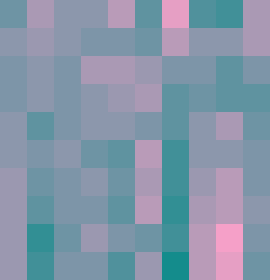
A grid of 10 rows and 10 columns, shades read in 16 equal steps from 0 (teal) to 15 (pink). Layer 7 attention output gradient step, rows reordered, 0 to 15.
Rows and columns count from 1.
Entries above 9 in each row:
4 2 2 1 1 1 2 3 2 2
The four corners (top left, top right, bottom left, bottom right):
6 10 9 6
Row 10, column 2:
3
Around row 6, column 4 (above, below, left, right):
8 8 8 5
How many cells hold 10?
9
